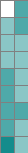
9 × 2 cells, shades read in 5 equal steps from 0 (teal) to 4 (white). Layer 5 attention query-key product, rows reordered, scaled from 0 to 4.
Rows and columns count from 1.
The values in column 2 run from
1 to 2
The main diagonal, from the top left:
4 1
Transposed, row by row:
4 2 2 2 1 1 1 1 0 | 1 1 2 2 2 2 1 2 2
